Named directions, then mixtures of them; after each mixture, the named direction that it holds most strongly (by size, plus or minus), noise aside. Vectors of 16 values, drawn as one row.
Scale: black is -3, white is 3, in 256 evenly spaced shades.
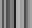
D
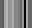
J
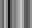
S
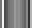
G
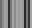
S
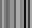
G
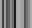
D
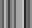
S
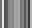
G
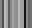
J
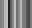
S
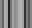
S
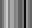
J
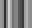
S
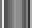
G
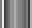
G
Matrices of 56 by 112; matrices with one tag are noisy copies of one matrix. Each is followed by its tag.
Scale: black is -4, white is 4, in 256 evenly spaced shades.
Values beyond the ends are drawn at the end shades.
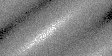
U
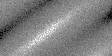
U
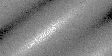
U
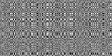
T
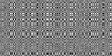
T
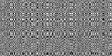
T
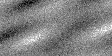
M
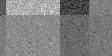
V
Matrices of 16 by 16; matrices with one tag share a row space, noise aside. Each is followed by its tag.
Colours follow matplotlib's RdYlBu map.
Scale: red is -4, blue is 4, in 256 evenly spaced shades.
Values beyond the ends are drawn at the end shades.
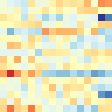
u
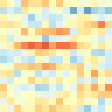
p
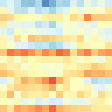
p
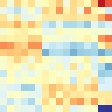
u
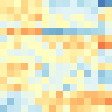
u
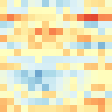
p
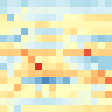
p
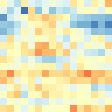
p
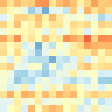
p
